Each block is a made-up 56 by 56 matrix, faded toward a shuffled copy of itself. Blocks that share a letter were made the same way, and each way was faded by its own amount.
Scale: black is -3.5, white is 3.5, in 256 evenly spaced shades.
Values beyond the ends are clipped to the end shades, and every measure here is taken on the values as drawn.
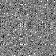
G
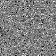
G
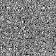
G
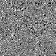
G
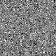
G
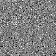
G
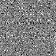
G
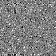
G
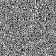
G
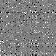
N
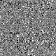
G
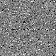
G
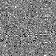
G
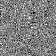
G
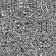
G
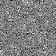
G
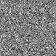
G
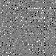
N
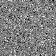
G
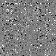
N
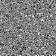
G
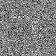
G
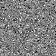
G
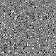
N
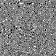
G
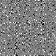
N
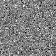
G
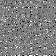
N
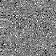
G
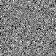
G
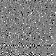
N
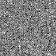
G
